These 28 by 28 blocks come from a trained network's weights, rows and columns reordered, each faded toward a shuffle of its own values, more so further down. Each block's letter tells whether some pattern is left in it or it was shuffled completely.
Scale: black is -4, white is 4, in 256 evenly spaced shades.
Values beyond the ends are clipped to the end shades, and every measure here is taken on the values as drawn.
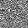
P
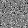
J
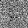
P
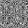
P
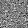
J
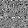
P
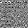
P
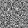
P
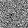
J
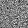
J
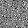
J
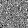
J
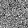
J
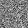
J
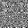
P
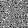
J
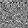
P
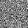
P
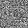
J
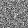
J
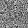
P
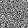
P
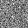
J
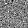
J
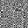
P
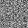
P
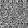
P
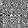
P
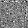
P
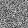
J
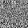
P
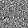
P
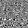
P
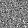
J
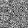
P
